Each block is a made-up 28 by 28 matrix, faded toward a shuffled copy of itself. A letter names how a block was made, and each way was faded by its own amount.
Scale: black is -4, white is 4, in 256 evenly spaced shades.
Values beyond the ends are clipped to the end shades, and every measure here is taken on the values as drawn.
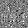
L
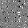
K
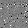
K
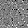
L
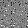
K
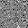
L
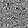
L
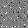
K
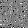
K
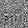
K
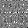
L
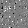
K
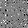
K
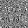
L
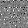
L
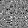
L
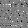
K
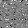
K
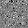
L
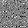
L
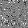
L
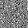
L
